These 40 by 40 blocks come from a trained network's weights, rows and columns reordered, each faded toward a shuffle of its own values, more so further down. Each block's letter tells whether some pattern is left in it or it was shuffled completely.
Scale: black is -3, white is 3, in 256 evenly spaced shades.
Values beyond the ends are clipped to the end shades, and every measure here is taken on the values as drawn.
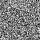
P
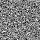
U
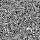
U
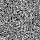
P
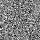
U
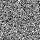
P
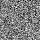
P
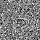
P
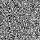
U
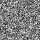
U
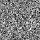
U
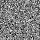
P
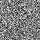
P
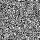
P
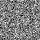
P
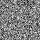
P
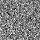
P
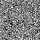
P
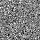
P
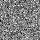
P
